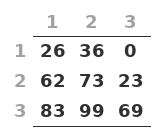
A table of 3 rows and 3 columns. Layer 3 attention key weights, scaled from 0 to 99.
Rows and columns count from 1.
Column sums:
171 208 92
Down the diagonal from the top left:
26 73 69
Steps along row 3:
up down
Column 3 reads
0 23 69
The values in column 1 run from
26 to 83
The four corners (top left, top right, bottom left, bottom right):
26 0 83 69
